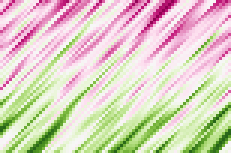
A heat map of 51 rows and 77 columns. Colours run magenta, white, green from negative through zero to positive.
Streaks slant up to the right. Values rise toward the bottom. On average the colour sits 50% of the way up the scale. The histogram is bell-shaped.
